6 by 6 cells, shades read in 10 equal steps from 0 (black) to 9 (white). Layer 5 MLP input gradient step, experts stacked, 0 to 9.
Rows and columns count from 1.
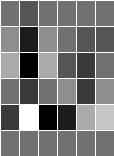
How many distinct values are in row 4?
3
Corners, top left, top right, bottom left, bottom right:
4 4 4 4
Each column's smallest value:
2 0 0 1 2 3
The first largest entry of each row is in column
1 1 1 4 2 1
